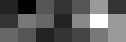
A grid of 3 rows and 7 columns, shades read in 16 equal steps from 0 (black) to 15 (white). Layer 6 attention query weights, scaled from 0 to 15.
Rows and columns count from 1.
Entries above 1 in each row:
6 7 7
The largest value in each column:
6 7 6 3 8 15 9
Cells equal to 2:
3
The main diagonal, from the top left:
2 7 2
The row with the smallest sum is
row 1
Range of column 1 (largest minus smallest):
4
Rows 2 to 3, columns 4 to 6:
2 8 15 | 3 4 7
